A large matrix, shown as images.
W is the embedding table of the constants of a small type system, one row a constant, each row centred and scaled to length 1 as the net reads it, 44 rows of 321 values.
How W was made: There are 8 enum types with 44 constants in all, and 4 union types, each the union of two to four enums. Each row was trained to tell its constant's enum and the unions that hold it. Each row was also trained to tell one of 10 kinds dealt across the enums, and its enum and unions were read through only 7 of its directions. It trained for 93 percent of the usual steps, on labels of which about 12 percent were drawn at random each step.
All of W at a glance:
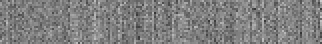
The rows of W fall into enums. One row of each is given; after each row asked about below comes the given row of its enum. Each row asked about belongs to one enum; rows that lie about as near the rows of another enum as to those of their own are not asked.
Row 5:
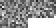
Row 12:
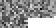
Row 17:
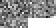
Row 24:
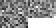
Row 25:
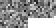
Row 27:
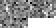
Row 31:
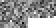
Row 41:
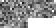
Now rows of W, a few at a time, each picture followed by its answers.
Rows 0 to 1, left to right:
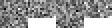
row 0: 24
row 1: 27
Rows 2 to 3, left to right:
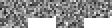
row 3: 5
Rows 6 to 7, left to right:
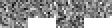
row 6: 25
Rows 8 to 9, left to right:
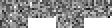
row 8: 31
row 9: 31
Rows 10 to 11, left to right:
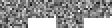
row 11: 31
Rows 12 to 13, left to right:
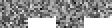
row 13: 27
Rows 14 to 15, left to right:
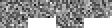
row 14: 25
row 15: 25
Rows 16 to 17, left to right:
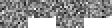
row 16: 5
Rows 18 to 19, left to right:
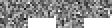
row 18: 12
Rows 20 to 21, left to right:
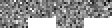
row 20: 5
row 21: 27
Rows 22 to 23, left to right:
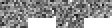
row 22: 5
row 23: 12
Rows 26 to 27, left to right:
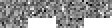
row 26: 12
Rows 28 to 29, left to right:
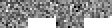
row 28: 25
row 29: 24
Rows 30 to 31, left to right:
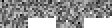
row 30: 12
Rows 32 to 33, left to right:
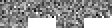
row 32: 31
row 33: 5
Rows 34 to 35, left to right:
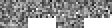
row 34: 31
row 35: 5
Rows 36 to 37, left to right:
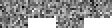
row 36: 24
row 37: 27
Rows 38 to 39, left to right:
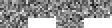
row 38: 12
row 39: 25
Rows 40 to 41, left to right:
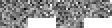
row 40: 25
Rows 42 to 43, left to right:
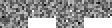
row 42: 12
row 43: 31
